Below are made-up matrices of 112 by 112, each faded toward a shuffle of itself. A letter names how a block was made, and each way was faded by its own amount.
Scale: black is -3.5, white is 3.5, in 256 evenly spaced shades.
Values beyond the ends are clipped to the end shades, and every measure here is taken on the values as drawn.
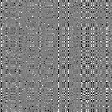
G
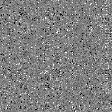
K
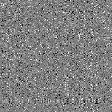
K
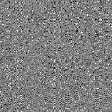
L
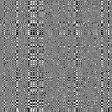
G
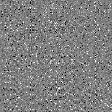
K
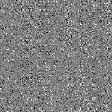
K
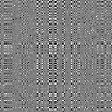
G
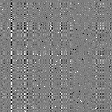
G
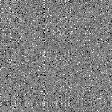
L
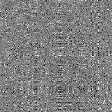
L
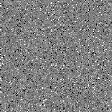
K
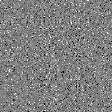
K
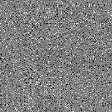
K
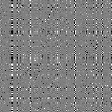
G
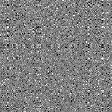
L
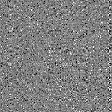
L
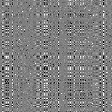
G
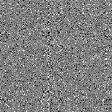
K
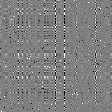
G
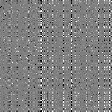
G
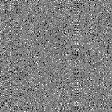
L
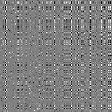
G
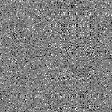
L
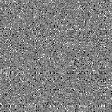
L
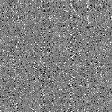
K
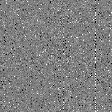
K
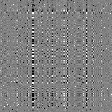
G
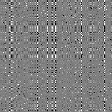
G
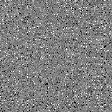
K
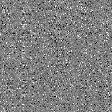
K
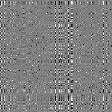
G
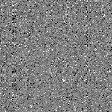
K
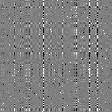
G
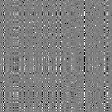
G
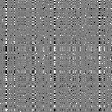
G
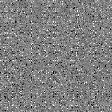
K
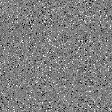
K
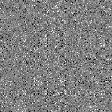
L
